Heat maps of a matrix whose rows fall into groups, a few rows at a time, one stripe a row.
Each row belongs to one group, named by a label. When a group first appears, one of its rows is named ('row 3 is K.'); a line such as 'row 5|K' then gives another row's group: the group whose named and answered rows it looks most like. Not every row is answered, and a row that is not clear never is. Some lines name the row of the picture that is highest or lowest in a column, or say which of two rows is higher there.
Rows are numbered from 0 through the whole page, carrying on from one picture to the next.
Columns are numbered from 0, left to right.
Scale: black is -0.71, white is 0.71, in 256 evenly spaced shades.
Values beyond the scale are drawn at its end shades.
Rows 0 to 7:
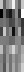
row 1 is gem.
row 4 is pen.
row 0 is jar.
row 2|pen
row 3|pen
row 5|jar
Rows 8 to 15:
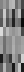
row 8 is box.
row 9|pen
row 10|pen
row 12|jar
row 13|jar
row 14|gem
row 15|pen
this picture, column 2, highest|11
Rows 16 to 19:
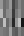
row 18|pen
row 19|box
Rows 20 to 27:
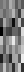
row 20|box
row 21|jar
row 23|gem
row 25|jar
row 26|gem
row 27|pen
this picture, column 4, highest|24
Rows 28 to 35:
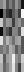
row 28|pen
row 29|gem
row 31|gem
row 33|box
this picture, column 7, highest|29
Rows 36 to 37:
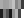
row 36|box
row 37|gem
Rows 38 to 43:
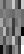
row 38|jar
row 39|pen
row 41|pen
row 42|jar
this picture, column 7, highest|43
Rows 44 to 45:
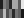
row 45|pen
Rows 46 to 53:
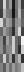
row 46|pen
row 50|jar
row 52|pen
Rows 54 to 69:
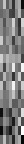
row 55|pen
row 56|jar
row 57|jar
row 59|box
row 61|jar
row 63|jar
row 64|jar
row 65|box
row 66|gem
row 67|pen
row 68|gem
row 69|pen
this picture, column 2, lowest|68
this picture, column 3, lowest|68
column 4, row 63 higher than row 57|Yes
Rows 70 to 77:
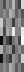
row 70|jar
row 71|box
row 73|jar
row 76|gem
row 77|box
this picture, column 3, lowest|74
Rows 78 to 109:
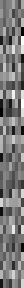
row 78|jar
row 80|jar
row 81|pen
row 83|jar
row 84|pen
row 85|pen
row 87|pen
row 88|jar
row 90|gem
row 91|jar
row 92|pen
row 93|jar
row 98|pen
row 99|gem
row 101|gem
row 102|box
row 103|jar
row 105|pen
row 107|pen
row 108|jar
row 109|gem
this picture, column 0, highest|100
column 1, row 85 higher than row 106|Yes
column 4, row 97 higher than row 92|Yes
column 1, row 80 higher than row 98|No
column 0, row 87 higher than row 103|No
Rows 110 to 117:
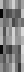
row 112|box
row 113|jar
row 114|jar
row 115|gem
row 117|jar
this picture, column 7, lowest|112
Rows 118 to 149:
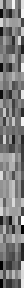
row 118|jar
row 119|gem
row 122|pen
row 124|jar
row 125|gem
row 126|jar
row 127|box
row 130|pen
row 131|jar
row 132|pen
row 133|pen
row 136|box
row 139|box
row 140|jar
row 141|box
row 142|gem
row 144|jar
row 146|pen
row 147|gem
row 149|gem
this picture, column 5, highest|142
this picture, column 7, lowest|143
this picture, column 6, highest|122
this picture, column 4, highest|118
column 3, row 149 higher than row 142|Yes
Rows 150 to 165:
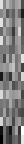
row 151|pen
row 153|pen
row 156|jar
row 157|box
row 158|gem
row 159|box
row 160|box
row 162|pen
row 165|gem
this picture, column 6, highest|153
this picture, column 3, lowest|164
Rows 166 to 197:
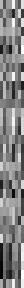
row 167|pen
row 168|jar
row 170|jar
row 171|gem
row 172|jar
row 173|pen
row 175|pen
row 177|pen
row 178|jar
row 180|jar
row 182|pen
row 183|pen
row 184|box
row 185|box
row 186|gem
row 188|box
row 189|box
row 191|pen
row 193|gem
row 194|gem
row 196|gem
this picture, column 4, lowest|187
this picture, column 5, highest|171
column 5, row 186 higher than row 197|Yes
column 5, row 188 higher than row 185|Yes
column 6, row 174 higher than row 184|No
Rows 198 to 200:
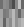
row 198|pen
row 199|jar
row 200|jar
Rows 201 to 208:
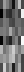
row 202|gem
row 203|pen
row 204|box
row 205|gem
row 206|jar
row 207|box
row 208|pen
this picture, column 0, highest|206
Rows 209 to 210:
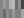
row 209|box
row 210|jar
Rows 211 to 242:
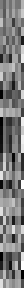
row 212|jar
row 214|jar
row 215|pen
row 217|gem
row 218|box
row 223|box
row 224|gem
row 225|gem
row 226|gem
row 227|gem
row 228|pen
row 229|pen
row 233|box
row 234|box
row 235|pen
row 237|pen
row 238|box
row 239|gem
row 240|gem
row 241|pen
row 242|box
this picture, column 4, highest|236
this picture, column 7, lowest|241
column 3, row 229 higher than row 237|Yes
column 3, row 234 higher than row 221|Yes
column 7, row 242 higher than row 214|No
